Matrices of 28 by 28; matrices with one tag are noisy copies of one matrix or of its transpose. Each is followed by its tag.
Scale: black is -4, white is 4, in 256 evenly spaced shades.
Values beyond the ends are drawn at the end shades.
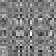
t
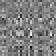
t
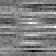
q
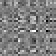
t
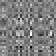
t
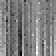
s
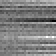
s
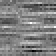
q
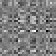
t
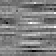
q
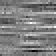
q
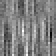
q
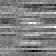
q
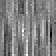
q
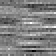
q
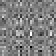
t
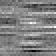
q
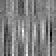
q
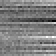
s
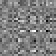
t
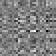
t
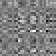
t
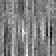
q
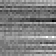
s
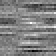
q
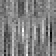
q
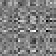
t
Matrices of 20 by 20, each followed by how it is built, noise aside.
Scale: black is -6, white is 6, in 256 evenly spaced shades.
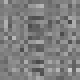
low rank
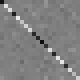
diagonal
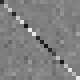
diagonal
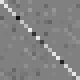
diagonal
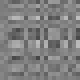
low rank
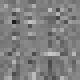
low rank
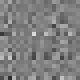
low rank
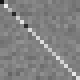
diagonal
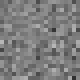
low rank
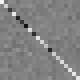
diagonal
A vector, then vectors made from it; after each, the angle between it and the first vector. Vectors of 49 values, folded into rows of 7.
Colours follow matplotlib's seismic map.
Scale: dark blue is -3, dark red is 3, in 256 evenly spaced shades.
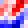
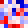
partly opposed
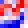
nearly parallel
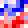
nearly opposite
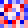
orthogonal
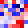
partly opposed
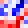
nearly opposite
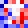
orthogonal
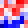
nearly parallel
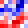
nearly opposite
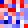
partly aligned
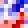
nearly opposite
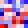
partly opposed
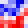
nearly opposite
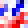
nearly opposite
